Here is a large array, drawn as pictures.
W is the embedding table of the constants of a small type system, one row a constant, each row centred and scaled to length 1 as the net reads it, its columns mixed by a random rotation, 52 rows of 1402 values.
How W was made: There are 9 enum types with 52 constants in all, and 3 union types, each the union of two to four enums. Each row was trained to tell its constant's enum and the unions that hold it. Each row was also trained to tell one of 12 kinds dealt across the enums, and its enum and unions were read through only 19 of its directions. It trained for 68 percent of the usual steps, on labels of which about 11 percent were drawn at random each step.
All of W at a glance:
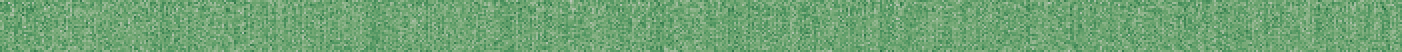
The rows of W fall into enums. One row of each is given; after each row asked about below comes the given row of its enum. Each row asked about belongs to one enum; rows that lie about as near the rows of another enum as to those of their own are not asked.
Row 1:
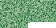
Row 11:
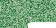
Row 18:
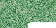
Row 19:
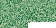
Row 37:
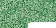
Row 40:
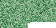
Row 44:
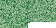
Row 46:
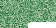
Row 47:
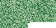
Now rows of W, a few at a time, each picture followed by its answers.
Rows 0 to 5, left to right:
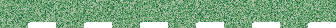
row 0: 18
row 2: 44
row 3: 19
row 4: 19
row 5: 19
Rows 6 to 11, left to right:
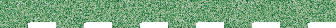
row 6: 44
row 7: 18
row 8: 11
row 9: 40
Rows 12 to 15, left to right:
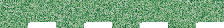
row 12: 1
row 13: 11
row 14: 40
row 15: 37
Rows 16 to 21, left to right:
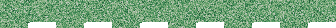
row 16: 1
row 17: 19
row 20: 1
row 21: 37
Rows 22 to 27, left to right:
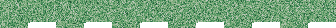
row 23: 46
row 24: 44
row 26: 46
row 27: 19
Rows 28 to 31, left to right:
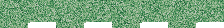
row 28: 18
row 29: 40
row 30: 46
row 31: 37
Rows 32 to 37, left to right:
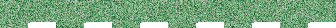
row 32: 18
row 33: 37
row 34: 1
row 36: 46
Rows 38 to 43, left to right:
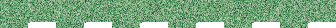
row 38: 19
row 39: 37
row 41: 1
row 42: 18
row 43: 47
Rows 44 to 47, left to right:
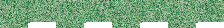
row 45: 37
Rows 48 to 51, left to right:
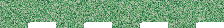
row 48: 44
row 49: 1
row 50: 46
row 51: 44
